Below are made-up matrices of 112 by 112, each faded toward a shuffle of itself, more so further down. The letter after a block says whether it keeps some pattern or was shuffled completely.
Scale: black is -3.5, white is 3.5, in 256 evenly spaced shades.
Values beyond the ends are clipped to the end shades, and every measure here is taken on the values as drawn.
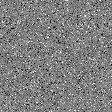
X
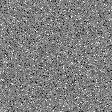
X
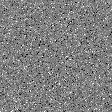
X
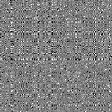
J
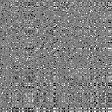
J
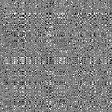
J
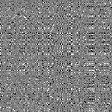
J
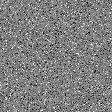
X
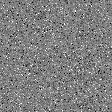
X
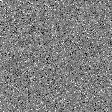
X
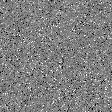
X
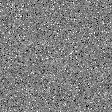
X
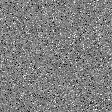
X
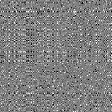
J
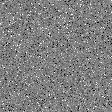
X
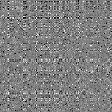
J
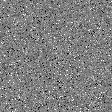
X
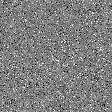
X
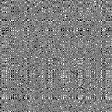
J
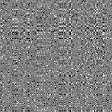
J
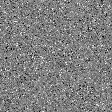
X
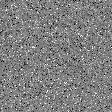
X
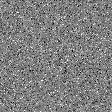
X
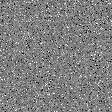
X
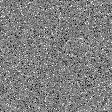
X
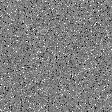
X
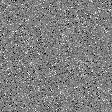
X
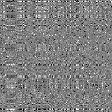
J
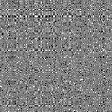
J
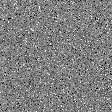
X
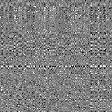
J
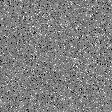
X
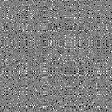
J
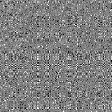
J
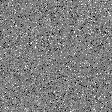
X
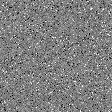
X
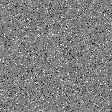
X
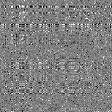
J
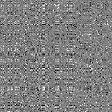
J
